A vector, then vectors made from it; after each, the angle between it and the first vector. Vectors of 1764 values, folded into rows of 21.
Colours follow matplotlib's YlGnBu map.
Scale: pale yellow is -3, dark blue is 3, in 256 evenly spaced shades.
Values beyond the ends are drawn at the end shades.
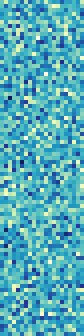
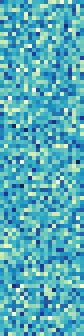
partly opposed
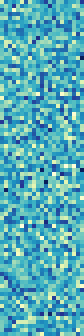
partly opposed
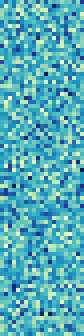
nearly opposite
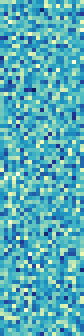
partly aligned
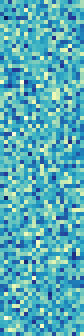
partly aligned
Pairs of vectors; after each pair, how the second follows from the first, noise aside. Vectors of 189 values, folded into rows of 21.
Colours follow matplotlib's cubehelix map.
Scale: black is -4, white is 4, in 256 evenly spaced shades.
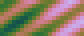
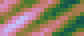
negated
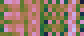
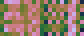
copied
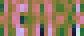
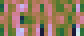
copied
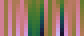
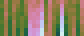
negated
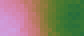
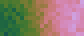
negated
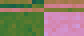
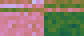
negated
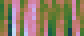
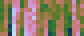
copied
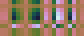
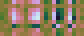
negated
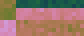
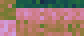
copied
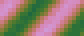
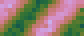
copied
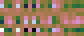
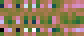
negated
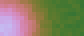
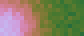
copied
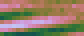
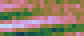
copied
